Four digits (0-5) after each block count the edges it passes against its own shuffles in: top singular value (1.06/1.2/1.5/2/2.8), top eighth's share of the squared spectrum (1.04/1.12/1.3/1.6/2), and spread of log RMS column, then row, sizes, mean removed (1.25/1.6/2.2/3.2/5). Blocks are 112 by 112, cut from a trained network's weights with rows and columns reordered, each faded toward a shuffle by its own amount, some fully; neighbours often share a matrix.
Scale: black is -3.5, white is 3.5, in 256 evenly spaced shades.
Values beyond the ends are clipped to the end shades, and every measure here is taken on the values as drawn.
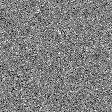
0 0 0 0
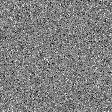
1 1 0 0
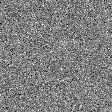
0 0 0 0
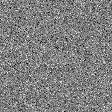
0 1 0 0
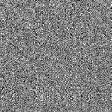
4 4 2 2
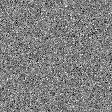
1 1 0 0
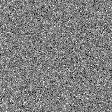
1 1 0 1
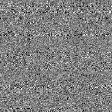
3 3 1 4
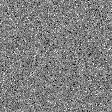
0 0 0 0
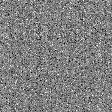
1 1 0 0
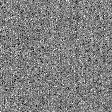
2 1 0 0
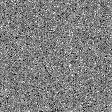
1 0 0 0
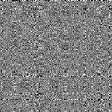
4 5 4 3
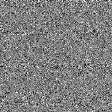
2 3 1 3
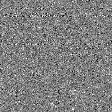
2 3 0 3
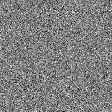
2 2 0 1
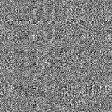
4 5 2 3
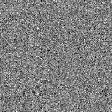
3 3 1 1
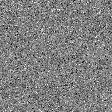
1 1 0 0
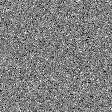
0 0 0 0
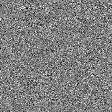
2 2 0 2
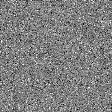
1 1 0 1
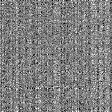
4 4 1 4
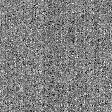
3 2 0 1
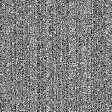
4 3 1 2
